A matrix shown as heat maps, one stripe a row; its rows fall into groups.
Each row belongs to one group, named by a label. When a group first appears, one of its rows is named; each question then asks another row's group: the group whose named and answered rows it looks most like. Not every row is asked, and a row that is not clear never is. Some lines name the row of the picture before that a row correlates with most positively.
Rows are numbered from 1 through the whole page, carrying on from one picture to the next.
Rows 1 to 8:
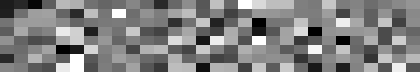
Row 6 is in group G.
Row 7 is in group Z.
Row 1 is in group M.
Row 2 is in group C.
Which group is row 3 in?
G
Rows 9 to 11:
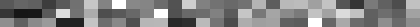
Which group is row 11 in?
G
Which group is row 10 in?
M
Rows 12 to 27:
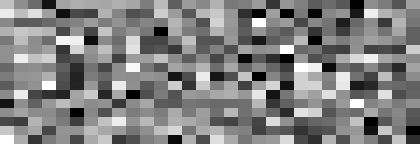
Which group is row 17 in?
Z
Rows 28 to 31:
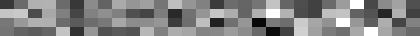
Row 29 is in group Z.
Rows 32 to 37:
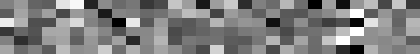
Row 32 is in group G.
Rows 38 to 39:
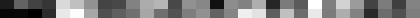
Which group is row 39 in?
M
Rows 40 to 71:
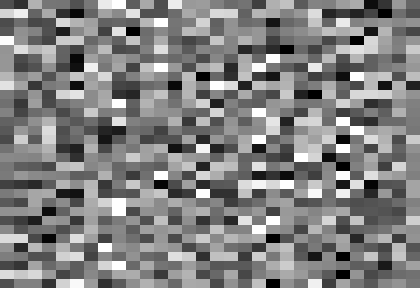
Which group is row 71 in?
M
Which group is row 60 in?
M
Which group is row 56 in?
G
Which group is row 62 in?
C
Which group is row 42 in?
M
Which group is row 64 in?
M
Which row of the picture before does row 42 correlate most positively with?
38
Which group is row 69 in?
C
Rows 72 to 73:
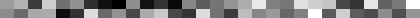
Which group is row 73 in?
G
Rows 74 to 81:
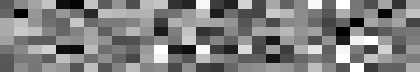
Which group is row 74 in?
G
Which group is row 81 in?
M
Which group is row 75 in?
C
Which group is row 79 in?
G
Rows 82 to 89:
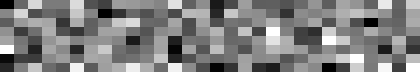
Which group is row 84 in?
Z
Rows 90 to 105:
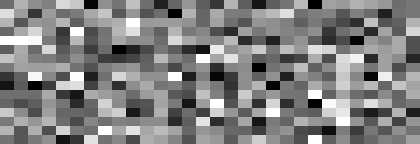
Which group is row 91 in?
Z
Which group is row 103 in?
G
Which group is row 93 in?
Z
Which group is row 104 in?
C
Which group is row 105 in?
G
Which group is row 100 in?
G
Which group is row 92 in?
C
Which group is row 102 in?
Z
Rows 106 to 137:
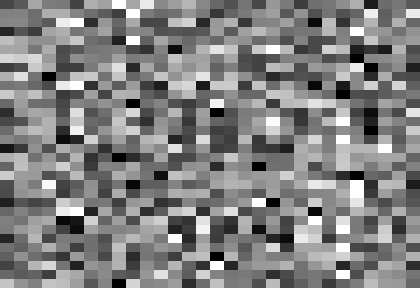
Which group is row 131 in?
G
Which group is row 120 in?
Z
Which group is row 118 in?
Z
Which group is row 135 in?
C
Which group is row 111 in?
Z
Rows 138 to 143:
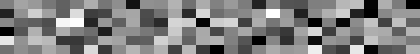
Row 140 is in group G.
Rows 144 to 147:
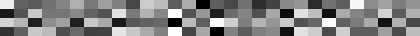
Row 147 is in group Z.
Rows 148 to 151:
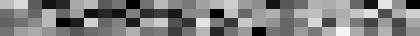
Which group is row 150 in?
G
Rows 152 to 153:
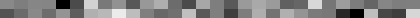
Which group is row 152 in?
G
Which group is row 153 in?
C
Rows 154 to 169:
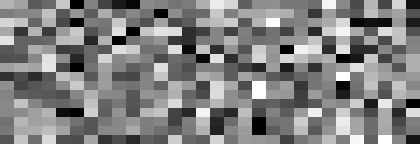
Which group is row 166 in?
G
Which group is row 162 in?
M
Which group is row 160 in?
C
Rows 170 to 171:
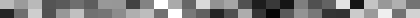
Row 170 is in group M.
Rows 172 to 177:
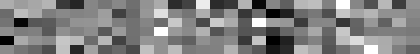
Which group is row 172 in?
G
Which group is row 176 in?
M
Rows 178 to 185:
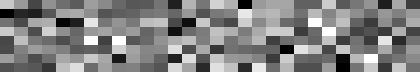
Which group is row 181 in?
Z
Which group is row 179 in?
M
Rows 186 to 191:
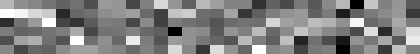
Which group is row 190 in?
Z
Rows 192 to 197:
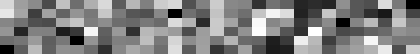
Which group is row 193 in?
Z
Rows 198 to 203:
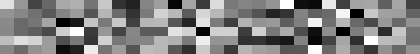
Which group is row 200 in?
G
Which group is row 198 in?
Z
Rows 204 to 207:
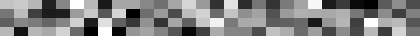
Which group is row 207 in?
C
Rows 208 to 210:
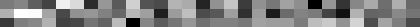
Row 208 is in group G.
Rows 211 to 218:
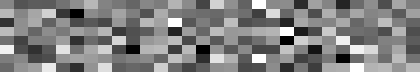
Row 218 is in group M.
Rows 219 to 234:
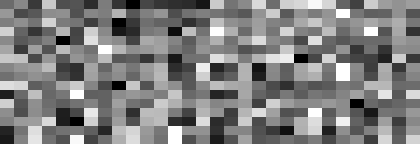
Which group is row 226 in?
G
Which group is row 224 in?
C
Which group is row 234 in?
Z
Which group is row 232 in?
G
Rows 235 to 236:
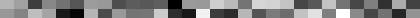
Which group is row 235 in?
Z
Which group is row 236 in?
G
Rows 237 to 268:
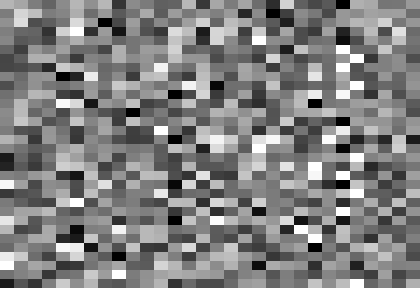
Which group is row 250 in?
Z
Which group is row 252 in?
Z
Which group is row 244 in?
M
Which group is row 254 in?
M
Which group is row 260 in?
G
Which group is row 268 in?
M
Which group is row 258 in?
M
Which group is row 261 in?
Z
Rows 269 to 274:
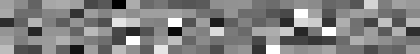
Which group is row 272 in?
Z
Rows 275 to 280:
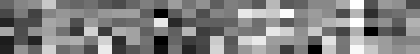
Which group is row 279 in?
M
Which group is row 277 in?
M
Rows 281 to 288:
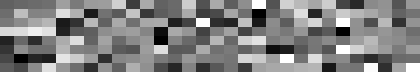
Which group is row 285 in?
M
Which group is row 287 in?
M
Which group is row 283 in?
G
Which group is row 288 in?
C
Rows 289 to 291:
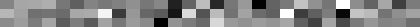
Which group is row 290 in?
Z
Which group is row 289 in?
G
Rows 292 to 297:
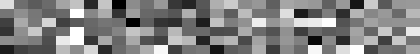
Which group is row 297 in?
M
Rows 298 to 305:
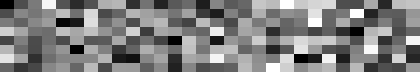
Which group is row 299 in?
M
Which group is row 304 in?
Z
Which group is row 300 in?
G
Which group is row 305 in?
M
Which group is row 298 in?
C
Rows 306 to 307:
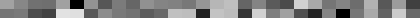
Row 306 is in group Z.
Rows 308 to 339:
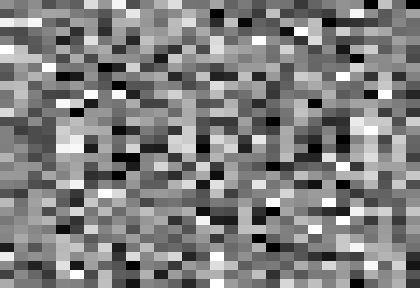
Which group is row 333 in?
G
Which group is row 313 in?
Z
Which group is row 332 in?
G
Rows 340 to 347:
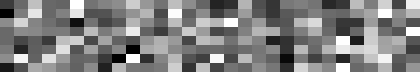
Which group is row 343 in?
C
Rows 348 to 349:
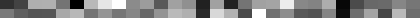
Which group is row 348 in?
C
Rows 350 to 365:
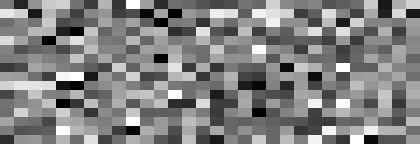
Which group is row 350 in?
C
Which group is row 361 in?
G
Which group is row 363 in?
C
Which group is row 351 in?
Z
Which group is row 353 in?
G
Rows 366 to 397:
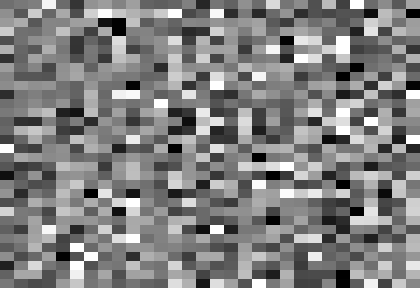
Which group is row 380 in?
G
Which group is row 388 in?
C
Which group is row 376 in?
C
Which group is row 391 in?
C
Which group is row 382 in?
Z
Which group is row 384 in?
M
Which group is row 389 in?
C
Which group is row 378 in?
G
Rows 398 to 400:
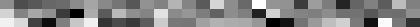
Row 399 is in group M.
